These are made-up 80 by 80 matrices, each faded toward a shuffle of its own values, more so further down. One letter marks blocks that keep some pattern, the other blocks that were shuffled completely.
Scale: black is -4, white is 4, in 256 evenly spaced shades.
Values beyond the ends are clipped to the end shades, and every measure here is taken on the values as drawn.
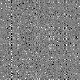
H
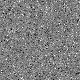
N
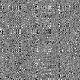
H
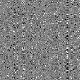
H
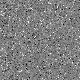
N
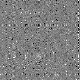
H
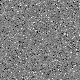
N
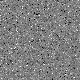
N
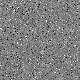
N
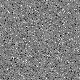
N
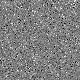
N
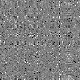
H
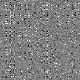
H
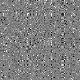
H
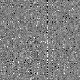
H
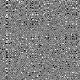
H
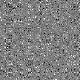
H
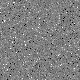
N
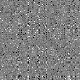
H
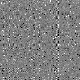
H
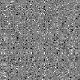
H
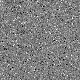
N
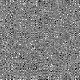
H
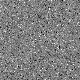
N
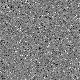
N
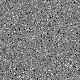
N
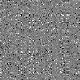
H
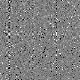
H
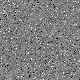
N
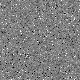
N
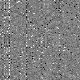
H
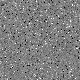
N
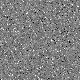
N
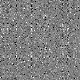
H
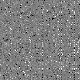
H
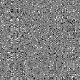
H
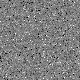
N
